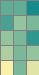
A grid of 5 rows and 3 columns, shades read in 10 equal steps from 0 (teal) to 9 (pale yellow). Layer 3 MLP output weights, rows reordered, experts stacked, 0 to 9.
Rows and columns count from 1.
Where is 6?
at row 4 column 1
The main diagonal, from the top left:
3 5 1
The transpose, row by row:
3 2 5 6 9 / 3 5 4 4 4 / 0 4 1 5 8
